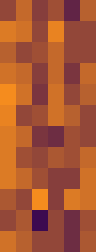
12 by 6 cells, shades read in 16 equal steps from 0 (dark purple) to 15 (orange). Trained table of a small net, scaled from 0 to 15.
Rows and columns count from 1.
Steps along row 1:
up down up down up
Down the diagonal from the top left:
7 12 8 11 7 7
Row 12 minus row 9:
-1 -1 -1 1 -2 -3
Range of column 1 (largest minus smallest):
8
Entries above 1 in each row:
6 6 6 6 6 6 6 6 6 6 5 6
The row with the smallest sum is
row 11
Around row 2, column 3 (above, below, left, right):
6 8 12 14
